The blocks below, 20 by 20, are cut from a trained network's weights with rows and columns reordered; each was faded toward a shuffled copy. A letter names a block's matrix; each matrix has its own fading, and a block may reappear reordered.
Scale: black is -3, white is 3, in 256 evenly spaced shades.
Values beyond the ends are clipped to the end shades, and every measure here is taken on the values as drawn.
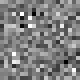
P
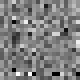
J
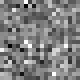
P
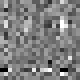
J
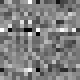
J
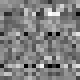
J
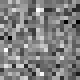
P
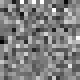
P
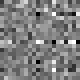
J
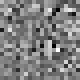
P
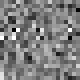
J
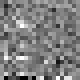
J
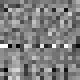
J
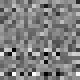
J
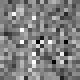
P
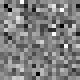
P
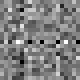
J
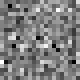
P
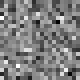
P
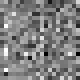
P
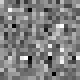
P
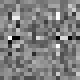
J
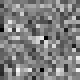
P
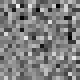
P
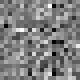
P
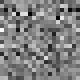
P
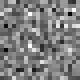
P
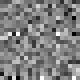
J
